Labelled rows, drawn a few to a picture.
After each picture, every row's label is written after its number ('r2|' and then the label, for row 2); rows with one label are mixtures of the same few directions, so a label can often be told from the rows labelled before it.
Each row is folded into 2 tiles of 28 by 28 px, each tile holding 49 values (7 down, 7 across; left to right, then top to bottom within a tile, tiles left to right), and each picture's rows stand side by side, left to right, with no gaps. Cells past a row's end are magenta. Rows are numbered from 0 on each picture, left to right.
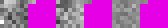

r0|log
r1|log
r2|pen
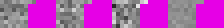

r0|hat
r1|pen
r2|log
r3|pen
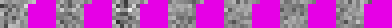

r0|log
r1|pen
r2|pen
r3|hat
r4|hat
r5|hat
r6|hat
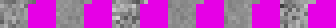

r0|log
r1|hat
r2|hat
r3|log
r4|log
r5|log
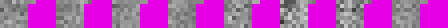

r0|hat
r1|hat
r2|log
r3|log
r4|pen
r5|log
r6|pen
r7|pen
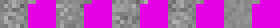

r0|pen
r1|log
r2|hat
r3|pen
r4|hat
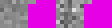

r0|hat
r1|pen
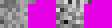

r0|log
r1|hat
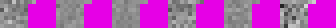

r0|hat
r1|log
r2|pen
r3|hat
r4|pen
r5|log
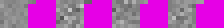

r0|log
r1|pen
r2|hat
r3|pen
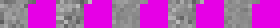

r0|log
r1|hat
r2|log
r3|hat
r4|pen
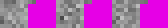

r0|log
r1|pen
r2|pen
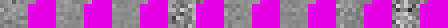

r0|hat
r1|hat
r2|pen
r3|pen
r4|log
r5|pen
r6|log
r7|pen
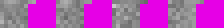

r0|log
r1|log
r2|log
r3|log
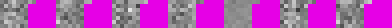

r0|pen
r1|log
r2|pen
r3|pen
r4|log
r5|pen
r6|log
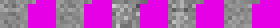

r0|pen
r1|pen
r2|log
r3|pen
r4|pen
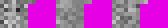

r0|pen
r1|log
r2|pen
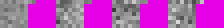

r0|hat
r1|log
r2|hat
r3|hat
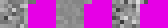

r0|pen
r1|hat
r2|hat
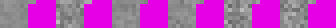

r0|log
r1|log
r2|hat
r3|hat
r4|pen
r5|pen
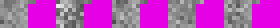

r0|log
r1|log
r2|log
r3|hat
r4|pen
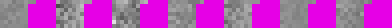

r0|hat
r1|log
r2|log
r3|hat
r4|log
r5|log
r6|log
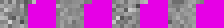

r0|hat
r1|log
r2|pen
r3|log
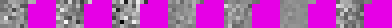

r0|pen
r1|hat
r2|hat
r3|hat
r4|log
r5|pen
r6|log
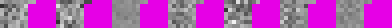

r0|log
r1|log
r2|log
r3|pen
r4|hat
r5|pen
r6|pen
